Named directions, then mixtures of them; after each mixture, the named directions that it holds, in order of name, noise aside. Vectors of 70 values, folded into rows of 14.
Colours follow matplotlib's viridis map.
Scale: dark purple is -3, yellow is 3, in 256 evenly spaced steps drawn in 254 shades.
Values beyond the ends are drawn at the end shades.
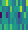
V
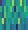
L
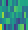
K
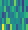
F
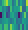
V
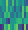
F, K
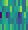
V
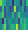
L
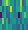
L, V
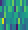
L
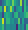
F, L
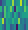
L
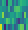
K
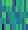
F, V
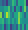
L, V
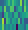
F, L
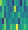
L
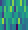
L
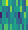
V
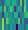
F, L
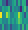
V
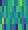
K, L
